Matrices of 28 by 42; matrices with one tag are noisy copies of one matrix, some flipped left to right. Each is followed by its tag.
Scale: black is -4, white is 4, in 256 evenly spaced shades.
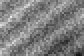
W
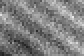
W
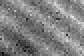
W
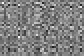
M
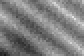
W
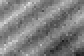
W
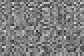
M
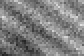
W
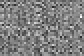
M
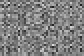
M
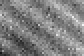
W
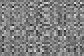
M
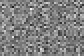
M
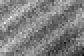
W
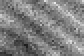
W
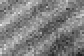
W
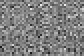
M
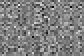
M
